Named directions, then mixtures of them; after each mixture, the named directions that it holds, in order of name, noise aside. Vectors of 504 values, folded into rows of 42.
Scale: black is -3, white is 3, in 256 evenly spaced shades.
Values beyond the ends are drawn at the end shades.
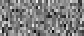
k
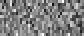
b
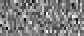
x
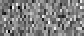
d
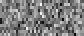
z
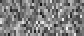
z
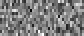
b, k, z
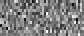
x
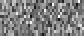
b, d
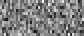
b, k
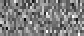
x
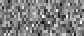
d, k, z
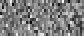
b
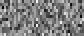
b, k, z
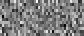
k, x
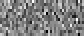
d, x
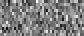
k, x, z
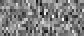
x, z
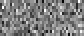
b, k, x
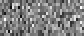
b, d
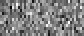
d, z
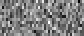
b, d, k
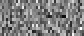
d, k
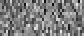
b, d, x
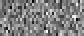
d, x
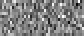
b, d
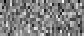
b, x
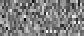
x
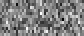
x, z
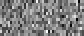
d, k, x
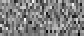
x
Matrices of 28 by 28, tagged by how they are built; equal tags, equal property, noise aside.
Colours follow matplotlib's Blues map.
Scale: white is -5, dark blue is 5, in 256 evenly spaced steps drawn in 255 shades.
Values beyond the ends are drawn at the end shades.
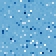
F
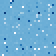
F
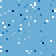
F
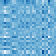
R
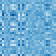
R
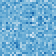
R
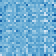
R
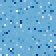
F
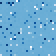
F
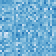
R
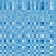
R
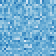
R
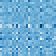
R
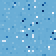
F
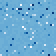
F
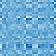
R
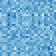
R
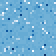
F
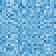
R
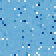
F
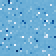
F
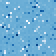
F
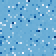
F
